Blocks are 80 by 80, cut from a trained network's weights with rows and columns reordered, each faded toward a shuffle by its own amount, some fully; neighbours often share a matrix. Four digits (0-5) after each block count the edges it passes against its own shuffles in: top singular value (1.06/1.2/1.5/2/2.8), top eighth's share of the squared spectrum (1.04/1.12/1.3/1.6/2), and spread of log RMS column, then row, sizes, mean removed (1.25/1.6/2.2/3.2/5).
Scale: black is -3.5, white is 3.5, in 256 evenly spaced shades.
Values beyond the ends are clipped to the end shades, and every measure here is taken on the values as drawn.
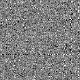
3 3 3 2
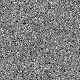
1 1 0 0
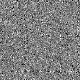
2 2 2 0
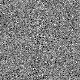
2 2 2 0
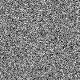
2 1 0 0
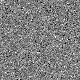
0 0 0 0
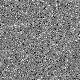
0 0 0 0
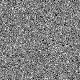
0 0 0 0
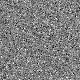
0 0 0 0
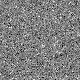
0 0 0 0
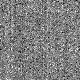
2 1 0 1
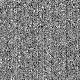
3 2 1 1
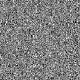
3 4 2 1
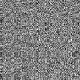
4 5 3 0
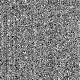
2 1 0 0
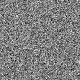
2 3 1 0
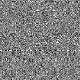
3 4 2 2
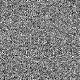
3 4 2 2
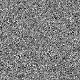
2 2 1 1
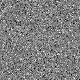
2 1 0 0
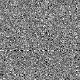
3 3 2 1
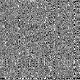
3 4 3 1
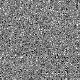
2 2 2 1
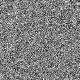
1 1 0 0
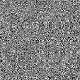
3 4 2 2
